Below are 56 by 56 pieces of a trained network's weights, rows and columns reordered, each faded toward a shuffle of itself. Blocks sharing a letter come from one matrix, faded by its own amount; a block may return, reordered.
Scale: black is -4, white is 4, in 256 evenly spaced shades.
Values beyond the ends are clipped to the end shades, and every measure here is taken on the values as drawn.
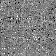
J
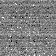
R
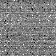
R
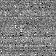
R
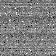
R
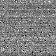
R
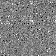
J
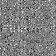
J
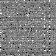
R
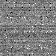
R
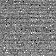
R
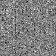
J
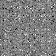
J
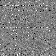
J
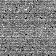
R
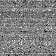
R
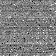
R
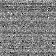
R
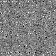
J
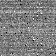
R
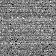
R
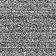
R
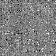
J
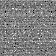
R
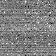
R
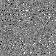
J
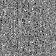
J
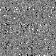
J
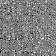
J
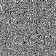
J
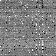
R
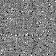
J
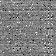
R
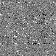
J
